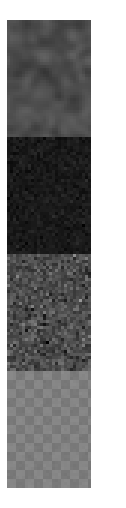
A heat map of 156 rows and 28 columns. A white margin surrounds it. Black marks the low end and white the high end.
It is made of 4 by 1 panels. Panel 1,1: low, blotchy, faint in contrast. Panel 2,1: very low, fine-grained, faint in contrast. Panel 3,1: low, fine-grained. Panel 4,1: middling, checkered, faint in contrast.
